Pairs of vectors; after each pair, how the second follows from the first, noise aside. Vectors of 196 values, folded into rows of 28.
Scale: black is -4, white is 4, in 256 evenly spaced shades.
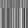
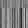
negated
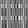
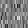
sign-scrambled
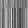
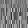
sign-scrambled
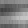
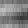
negated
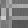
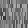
sign-scrambled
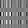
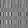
shrunk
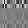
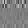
shrunk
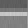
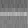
shrunk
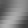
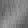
shrunk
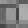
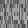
shuffled
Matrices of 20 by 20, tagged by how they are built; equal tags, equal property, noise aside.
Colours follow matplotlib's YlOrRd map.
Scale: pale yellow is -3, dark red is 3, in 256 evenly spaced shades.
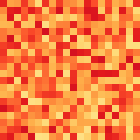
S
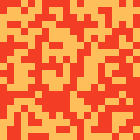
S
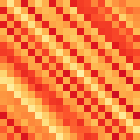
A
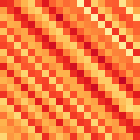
A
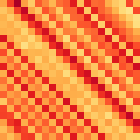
A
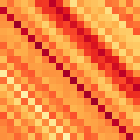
A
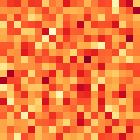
S
